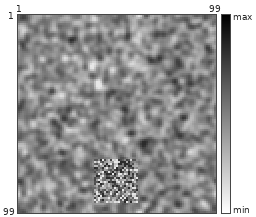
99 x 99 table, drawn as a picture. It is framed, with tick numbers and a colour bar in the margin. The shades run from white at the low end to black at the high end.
The halves do not mirror each other. No overall slope runs across the table. No row or column stands out. There are no regular stripes. The histogram is bell-shaped. The bottom middle is the roughest part. In the bottom middle lies a patch that is rougher than the rest.
